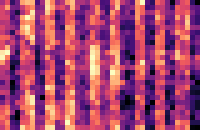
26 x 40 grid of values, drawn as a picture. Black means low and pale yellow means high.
The ninth with the lowest average is the bottom right. Upright stripes repeat 9 times across the table. The grain runs up and down.
